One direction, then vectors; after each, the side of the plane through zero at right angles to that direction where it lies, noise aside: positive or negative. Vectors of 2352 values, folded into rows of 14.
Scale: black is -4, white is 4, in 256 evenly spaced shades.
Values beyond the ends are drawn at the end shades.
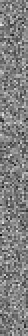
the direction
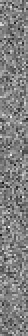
positive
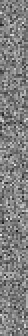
negative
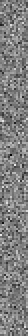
negative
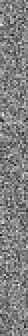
positive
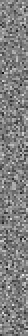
negative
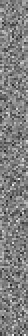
positive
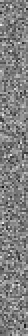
positive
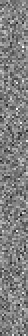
positive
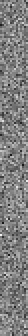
negative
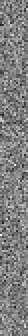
negative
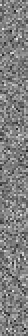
negative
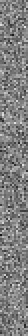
positive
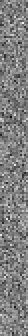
negative
